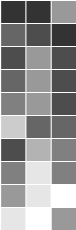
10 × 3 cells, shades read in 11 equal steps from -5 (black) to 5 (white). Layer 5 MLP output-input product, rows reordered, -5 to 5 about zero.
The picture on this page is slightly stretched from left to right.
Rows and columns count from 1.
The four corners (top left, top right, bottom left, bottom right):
-3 1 4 1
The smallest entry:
-3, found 3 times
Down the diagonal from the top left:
-3 -2 -2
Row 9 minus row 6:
-2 5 6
